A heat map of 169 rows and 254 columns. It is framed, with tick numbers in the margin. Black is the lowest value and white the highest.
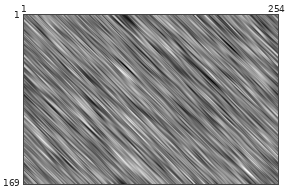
Histogram: bell-shaped. Grain: diagonal, down to the right. Odd rows or columns: none. Average level on the scale: 50%. Mirror symmetry: none. Slope: none.
